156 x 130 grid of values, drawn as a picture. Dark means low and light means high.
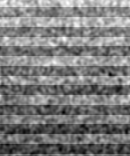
Lone odd cells: none. Stripes: horizontal, repeating 8 times. Slope: up to the top. Average level on the scale: 50%.
